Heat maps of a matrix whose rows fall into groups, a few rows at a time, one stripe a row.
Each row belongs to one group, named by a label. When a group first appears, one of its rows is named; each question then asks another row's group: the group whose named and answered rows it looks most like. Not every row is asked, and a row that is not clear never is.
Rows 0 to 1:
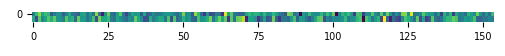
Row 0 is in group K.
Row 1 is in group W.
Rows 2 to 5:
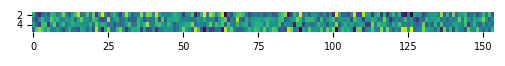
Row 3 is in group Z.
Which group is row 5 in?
K
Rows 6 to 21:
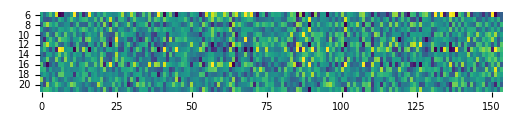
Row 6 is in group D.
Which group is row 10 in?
Z
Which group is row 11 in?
Z
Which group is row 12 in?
K
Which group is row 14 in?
Z
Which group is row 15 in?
Z
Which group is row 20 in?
W
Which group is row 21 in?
K
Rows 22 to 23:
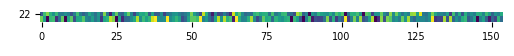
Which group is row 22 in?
K
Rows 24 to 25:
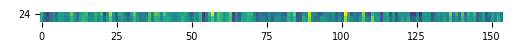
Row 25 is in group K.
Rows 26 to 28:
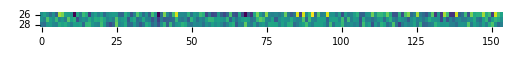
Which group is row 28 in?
Z
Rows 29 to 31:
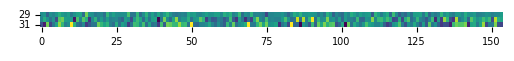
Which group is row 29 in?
W
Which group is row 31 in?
W
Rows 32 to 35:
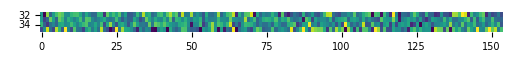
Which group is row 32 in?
W
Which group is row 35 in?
Z
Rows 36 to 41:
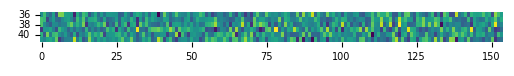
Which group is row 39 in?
W
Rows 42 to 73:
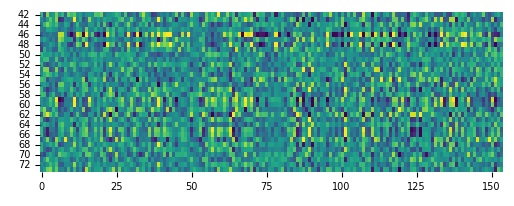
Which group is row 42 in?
W
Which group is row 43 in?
D
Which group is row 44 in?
K
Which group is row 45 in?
W
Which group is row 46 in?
W
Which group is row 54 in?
K
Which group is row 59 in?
D
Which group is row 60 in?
D
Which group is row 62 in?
K
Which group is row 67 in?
Z
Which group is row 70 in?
Z
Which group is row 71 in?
K
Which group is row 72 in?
D
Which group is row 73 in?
W
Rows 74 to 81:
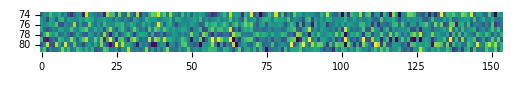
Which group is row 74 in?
W
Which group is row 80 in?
Z
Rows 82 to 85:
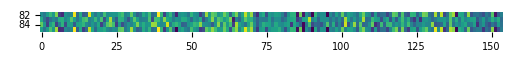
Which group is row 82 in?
D
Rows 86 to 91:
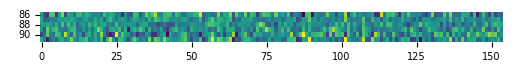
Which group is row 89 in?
W
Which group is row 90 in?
Z
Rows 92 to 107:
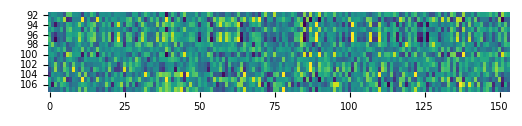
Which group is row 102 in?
Z
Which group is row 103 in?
Z
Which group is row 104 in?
W
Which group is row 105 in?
D
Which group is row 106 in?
W
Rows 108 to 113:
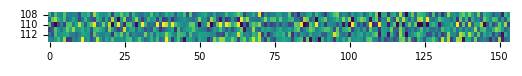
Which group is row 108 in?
W
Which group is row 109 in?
K
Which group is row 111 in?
Z
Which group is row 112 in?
W
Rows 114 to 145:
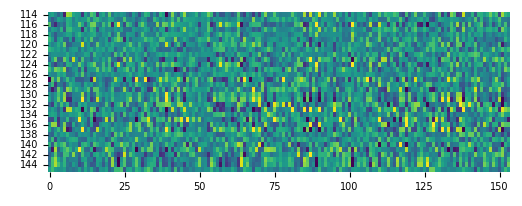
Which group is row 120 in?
D
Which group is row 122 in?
W
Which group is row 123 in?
Z
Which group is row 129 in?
Z
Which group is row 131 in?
D
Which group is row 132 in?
W
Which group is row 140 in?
W
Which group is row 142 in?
Z
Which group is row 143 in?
K
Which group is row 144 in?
K
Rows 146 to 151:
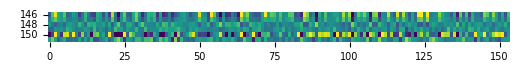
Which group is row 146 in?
K
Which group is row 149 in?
W
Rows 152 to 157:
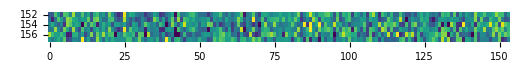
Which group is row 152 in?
Z
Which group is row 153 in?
Z
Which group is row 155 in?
Z
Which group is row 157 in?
D
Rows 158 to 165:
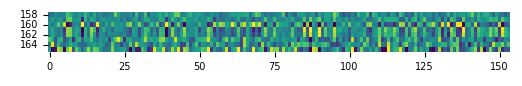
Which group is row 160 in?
D
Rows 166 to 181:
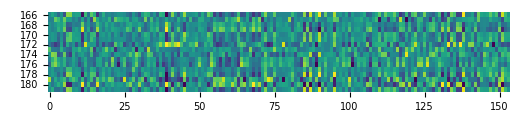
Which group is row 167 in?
W
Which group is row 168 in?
D
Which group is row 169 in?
D
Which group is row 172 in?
W
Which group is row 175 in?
K
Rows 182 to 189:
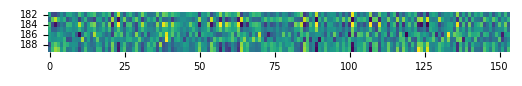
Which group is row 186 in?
W
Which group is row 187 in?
D
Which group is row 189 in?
K
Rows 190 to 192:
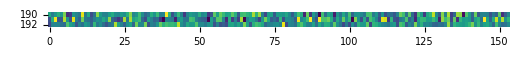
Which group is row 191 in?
Z
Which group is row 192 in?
W
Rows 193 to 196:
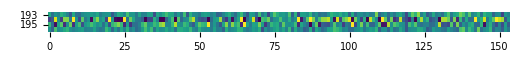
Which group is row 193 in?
W
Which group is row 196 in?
W
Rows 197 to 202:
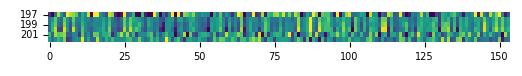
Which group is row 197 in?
Z
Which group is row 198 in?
Z
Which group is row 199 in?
Z
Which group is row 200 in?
Z
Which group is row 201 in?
W
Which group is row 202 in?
D
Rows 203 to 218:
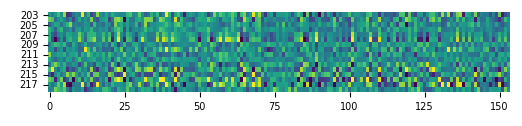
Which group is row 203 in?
D
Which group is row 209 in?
K
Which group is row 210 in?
W
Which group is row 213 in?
K
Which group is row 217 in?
D
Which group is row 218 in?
W
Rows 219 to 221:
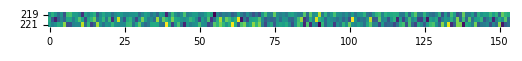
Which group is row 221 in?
D
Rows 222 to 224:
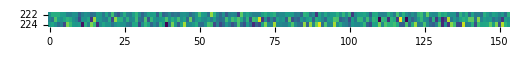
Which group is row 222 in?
K
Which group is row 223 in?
W
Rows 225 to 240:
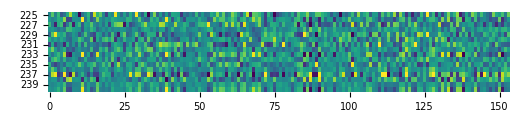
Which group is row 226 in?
D
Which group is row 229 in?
K
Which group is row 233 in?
D
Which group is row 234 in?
K
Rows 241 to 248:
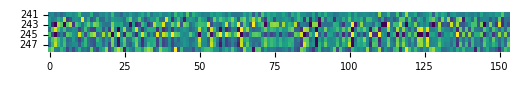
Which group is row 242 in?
D
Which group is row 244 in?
K
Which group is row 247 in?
K
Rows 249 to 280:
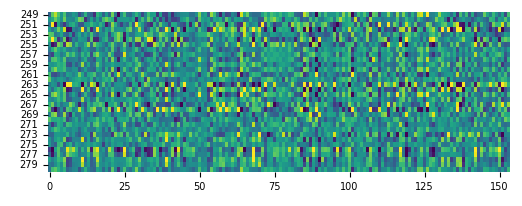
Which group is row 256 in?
K
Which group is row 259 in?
D
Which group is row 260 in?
K
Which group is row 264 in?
D
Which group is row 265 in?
K
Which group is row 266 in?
D
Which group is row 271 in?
Z
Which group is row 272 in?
K
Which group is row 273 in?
W
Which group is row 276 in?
Z
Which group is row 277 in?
Z
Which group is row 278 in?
D
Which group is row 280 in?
K
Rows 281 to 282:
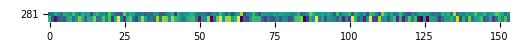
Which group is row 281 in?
Z
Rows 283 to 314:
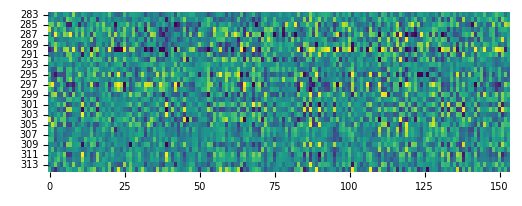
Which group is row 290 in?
Z
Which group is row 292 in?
W
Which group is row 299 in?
Z
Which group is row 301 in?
D
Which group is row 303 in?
D
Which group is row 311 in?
D
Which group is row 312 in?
D
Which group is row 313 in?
Z
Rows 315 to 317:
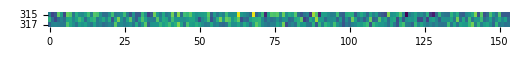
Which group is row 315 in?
Z
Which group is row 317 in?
W
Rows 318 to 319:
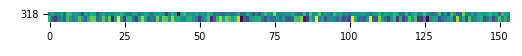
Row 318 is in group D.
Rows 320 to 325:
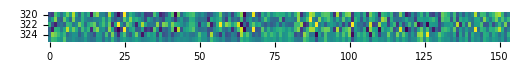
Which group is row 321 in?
Z
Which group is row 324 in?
K
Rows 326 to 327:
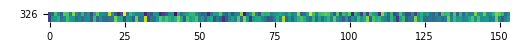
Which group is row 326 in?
Z
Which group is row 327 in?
W
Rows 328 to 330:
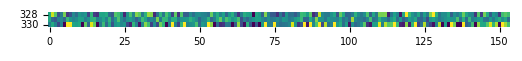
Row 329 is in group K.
